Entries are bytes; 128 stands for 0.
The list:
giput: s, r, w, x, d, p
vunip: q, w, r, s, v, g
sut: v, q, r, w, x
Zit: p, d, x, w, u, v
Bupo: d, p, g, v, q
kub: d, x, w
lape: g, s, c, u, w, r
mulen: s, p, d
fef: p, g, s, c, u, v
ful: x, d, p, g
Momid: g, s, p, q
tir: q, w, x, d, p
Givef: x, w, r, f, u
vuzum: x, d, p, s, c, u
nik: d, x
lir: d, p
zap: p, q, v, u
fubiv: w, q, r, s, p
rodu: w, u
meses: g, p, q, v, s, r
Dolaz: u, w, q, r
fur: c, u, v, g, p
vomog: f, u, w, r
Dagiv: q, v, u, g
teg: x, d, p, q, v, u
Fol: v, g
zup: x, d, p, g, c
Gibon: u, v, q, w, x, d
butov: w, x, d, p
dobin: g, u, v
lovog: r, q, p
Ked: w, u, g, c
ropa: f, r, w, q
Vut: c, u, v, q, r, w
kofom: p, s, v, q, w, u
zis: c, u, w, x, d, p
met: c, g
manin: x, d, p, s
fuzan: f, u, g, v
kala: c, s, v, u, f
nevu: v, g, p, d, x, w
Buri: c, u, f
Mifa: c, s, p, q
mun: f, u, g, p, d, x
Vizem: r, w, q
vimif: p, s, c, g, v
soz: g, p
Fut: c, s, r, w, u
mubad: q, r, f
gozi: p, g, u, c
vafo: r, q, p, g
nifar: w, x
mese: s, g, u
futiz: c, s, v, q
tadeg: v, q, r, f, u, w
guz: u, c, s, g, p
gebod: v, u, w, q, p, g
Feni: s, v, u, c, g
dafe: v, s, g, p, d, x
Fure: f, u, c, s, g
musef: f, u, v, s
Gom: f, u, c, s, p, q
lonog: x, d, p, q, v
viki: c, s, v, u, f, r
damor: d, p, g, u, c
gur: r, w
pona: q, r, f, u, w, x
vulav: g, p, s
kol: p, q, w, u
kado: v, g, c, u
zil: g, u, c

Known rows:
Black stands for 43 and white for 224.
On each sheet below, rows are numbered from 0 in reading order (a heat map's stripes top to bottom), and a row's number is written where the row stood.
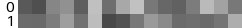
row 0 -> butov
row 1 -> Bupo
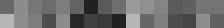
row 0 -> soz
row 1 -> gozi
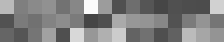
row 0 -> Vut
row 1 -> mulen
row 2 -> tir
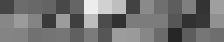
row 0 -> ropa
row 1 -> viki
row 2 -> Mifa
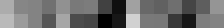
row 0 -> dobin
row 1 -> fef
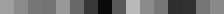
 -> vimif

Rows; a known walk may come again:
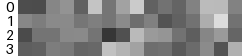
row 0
butov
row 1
zis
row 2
mulen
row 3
gur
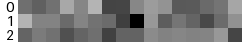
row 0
Bupo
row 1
dobin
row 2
mun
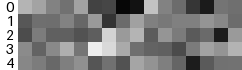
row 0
fef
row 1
lir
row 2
mubad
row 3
Gibon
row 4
Mifa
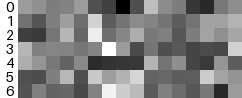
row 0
vimif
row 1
nevu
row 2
lonog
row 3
Vut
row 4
gozi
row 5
tir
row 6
ropa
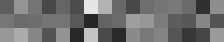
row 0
vomog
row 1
soz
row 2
viki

